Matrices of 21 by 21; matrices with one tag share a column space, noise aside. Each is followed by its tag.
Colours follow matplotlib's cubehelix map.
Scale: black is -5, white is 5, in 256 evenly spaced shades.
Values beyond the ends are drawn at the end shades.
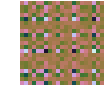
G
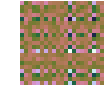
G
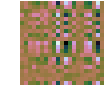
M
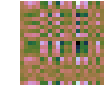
M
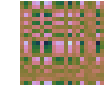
M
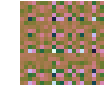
G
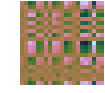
M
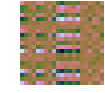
G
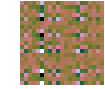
G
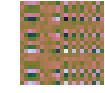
G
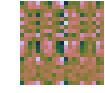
M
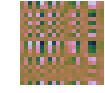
M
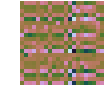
G
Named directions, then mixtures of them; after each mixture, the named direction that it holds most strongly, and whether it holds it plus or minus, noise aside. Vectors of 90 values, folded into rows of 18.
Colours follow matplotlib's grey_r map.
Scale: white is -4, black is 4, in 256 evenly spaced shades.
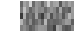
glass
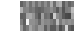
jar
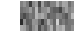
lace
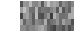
glass, plus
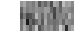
jar, minus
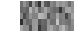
lace, plus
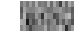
jar, minus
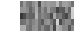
lace, plus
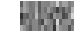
lace, plus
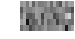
jar, minus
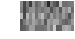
glass, minus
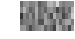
glass, plus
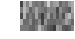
glass, plus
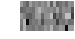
jar, minus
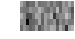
jar, minus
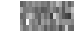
jar, plus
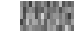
glass, minus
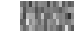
jar, plus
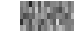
lace, plus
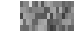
glass, plus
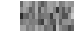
glass, plus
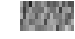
glass, minus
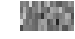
lace, minus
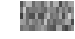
glass, plus
